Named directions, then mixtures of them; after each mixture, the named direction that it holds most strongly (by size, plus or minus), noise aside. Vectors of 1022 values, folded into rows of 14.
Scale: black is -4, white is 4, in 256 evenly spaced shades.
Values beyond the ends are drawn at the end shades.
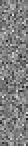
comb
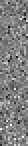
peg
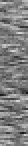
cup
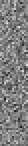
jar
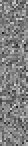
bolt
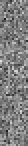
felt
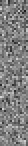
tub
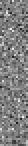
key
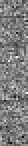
peg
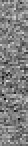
jar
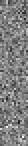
tub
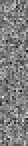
comb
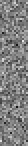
bolt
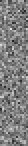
tub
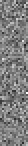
bolt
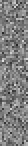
bolt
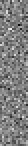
key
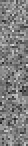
comb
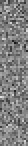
tub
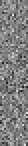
comb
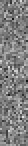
felt
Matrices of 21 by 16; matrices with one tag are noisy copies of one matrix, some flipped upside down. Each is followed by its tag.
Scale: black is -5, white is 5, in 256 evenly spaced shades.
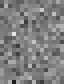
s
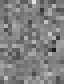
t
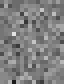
s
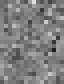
t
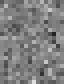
t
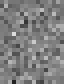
s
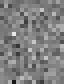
s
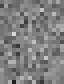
s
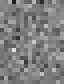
s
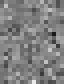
t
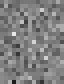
s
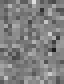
t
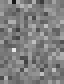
s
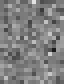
t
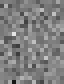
s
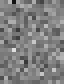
s
